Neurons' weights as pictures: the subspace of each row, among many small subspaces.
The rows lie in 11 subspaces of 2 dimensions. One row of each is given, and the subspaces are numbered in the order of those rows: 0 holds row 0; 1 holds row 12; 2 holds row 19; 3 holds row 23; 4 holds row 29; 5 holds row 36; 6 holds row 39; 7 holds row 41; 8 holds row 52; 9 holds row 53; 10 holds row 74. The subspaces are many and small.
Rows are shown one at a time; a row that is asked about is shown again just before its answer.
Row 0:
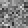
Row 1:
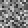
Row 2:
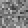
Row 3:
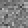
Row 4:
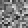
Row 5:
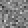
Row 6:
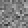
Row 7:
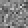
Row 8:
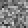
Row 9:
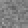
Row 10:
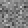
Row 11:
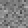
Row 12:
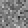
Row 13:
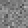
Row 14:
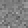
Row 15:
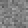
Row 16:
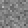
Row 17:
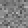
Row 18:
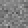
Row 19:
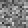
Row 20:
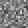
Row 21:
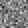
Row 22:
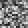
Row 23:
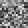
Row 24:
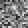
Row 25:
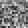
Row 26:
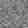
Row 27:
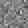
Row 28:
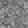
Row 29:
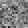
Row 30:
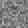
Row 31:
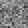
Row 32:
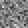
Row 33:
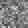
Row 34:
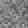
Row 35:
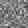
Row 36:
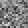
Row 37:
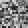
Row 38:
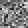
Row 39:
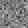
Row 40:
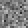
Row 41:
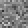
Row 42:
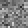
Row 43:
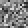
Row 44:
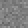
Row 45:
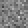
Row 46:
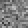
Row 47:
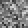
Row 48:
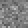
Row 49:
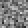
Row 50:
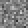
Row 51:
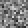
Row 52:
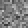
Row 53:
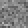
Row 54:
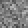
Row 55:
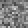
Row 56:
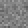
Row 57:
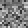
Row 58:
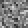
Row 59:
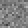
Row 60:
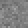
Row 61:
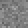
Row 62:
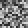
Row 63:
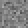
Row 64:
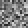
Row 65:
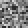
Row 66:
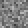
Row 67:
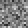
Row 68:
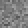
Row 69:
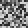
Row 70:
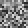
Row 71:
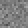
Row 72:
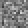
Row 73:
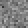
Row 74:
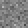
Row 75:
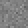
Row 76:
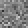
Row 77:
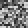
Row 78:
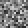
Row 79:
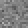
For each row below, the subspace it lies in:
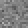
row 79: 7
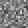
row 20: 6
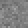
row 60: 4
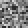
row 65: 1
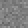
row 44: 5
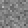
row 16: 10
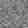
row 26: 1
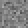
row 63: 5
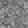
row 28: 0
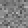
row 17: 3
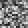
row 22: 5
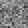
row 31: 2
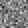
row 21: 2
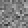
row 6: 8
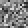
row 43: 9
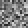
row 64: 8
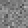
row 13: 0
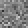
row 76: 7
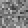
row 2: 1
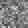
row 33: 4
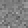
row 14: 4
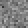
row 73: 2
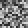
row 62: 5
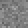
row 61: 4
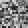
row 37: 1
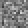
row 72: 5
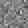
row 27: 5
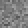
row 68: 8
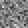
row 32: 10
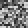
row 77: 9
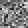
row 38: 9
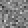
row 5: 2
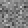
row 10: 2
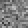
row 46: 7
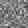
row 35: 6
